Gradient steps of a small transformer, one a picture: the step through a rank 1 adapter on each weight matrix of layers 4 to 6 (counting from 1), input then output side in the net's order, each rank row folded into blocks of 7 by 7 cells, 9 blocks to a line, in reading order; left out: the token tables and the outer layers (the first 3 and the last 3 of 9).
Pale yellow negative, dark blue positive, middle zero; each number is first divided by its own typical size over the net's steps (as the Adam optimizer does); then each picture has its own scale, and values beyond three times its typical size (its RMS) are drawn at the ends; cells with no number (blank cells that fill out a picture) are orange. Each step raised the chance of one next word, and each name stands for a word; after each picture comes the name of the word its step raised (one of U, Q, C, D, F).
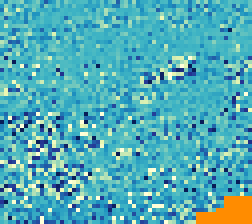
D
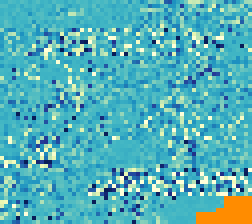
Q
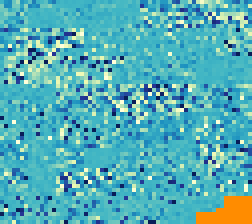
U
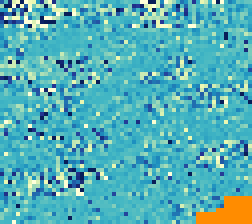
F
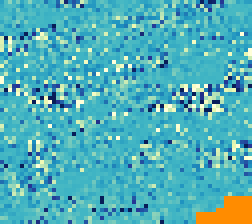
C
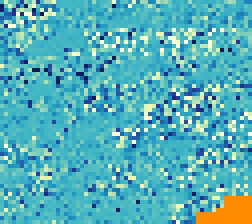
F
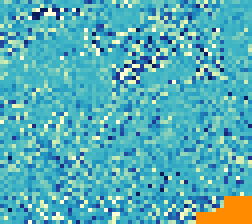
D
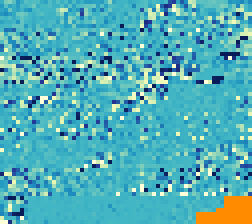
U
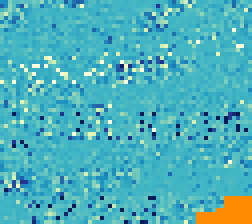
C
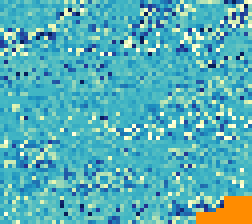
Q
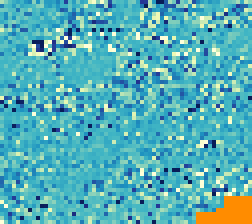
Q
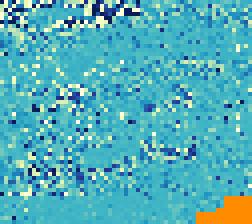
F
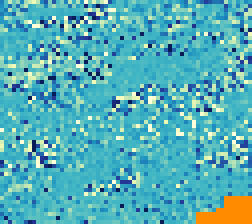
U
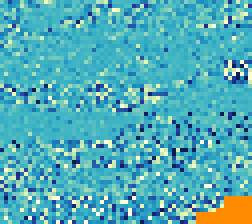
D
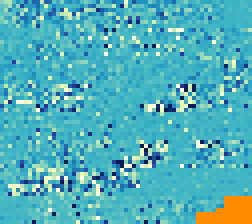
C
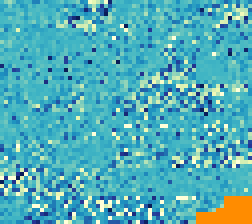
D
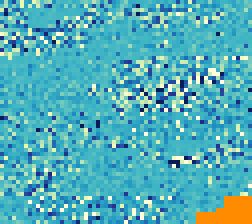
D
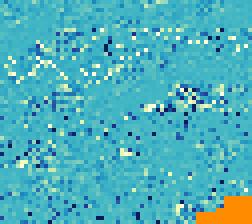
C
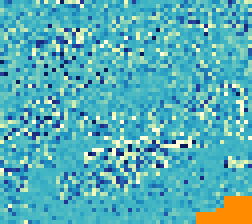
Q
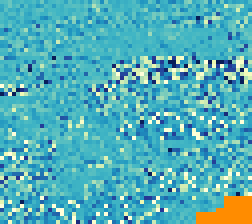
D
